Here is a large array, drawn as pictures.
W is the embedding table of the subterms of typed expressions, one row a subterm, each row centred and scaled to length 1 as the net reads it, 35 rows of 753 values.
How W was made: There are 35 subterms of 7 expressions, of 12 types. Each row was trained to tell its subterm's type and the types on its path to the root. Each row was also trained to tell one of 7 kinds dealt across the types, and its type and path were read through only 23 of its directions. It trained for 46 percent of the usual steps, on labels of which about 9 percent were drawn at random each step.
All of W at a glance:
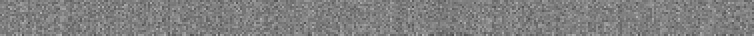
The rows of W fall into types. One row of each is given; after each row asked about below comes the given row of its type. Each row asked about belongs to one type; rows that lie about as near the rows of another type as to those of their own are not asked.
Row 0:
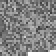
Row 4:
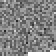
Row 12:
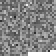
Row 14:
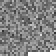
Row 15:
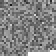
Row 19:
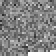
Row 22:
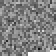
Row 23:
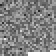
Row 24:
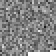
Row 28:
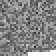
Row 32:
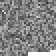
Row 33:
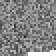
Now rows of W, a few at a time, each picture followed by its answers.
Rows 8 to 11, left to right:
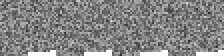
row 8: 12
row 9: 32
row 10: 28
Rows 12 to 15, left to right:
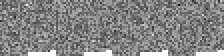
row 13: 23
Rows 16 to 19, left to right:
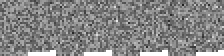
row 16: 28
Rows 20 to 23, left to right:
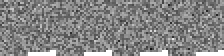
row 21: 32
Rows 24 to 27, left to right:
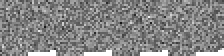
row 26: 23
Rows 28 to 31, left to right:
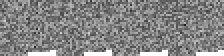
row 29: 32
